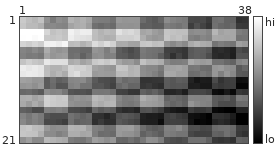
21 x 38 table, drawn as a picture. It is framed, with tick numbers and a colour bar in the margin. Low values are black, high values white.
Ninth with the lowest average: bottom right. Stripes: horizontal, repeating 4 times. Slope: up to the top left. Ninth with the highest average: top left.
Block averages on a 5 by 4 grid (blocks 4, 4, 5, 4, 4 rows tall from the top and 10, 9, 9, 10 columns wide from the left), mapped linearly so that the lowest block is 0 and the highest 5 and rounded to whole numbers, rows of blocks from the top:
5 4 3 2
4 3 2 1
3 2 1 0
3 2 1 0
3 2 1 0
